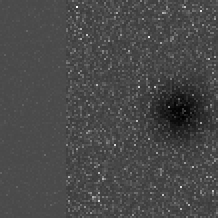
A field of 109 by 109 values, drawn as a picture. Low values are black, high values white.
Ninth with the lowest average: middle right. Dips: one, in the middle right. Seam: vertical, 30% of the way across, the left part calmer. Histogram: skewed, a long tail of high values. Average level on the scale: 30%.
